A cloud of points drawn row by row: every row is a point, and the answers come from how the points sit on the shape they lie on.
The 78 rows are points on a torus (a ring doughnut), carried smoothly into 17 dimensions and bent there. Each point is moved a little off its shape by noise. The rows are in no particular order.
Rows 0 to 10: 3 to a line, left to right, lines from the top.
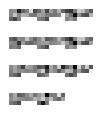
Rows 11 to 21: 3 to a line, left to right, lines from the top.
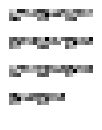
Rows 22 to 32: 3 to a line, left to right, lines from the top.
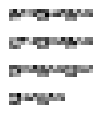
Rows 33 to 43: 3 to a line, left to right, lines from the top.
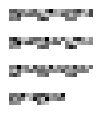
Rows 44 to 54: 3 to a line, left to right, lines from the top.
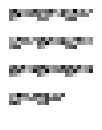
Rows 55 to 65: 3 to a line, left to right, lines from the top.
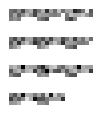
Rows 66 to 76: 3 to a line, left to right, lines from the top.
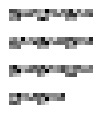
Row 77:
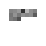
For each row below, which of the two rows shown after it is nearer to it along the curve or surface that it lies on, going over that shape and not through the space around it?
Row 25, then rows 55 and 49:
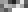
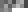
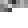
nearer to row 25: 55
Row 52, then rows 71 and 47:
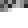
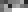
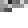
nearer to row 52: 71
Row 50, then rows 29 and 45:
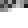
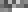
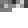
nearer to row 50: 45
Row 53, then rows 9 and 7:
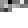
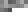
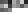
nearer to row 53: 7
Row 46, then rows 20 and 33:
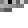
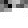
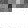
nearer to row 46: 33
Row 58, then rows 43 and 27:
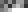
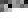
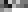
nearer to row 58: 43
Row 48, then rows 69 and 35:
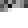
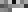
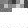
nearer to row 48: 35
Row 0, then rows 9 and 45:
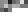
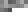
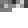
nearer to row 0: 45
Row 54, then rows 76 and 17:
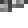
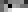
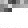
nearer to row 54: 17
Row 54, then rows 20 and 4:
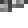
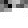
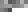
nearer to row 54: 4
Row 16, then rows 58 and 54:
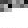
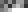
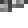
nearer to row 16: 58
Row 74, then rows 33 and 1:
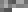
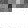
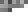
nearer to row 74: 1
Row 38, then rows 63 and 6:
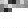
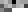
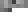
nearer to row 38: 63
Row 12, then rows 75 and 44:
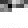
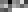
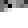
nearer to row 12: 44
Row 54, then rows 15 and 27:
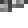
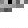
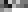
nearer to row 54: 15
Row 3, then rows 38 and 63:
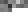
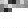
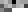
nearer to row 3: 63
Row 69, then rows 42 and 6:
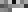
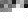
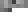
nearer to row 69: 6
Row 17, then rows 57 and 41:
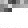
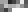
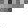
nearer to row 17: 41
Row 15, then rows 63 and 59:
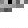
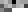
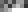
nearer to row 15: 63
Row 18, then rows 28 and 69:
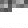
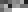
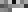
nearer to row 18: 28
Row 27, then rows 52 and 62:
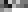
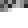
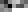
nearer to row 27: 62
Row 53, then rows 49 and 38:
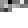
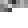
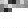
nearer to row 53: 38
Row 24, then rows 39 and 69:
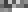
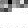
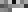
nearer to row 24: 69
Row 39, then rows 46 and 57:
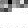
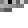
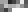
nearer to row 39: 57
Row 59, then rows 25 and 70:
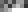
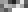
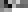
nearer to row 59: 25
